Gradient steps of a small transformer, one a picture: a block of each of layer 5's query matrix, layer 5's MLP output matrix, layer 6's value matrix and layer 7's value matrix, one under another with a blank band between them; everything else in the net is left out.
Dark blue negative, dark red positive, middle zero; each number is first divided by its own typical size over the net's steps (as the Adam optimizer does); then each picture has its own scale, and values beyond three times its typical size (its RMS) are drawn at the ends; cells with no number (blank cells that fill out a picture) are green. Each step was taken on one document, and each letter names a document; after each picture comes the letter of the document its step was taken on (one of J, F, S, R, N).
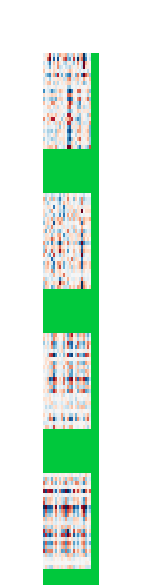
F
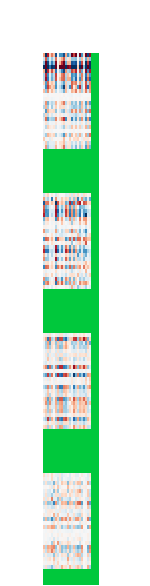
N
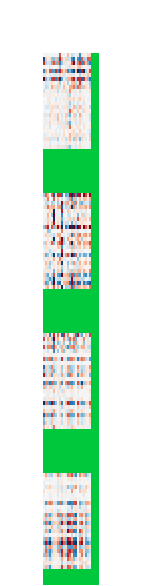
F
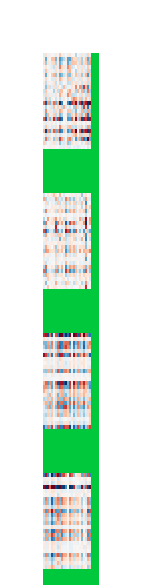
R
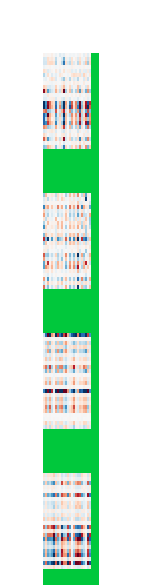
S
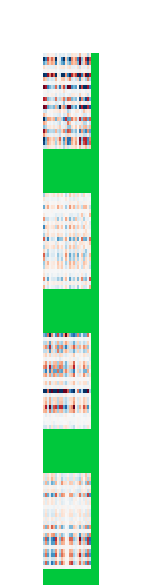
S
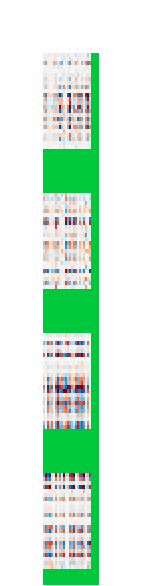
R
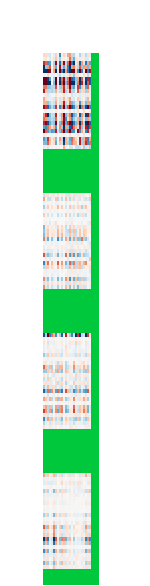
S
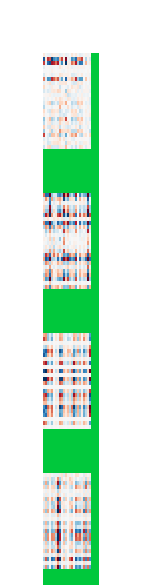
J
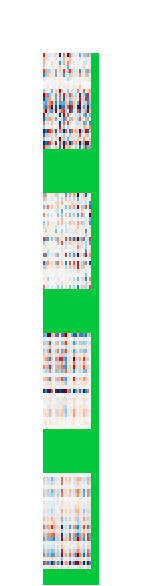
S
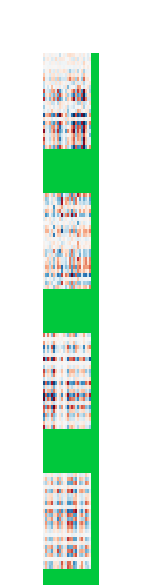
F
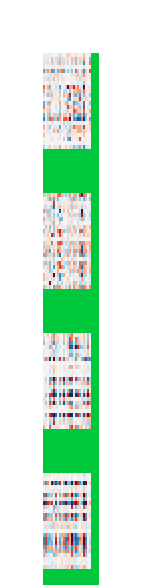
F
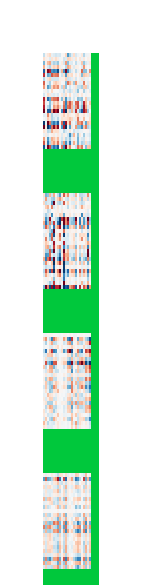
J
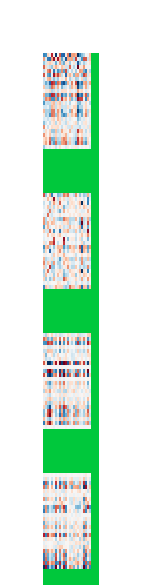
J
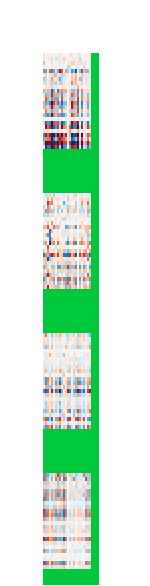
J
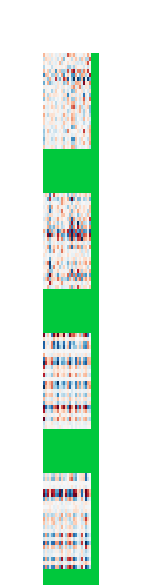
F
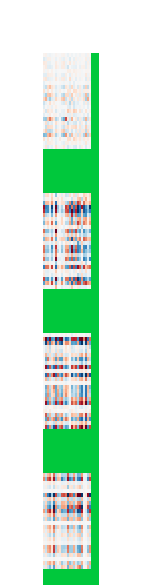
N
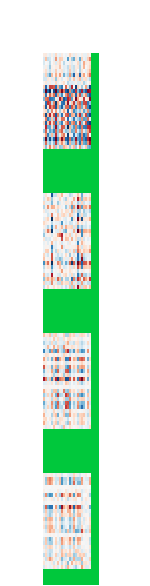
F
